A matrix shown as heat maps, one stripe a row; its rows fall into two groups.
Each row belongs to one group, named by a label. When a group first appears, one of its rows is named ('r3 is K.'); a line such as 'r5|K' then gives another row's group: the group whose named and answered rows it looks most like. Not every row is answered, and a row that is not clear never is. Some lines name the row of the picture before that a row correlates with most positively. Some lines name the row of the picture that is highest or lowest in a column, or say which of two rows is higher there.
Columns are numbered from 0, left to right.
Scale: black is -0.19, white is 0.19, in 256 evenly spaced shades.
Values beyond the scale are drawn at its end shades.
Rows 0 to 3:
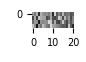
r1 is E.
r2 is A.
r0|A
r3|E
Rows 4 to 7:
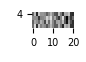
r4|E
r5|A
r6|A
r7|E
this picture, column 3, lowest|5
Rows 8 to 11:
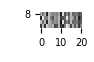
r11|E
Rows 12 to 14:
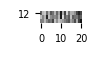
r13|A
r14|A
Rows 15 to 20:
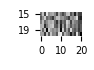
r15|E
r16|A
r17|E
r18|E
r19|A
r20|E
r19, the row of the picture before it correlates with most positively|13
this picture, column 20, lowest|20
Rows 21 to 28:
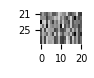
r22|A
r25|E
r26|A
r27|E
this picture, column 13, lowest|22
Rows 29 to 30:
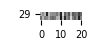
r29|A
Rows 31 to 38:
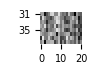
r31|E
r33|A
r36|E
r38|E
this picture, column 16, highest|32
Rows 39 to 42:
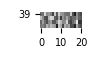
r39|A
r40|E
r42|E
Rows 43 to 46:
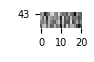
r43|E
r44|A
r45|A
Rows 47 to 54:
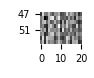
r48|E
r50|E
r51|A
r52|E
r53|E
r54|E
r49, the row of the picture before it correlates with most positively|46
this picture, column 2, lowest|48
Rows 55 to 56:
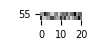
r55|E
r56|A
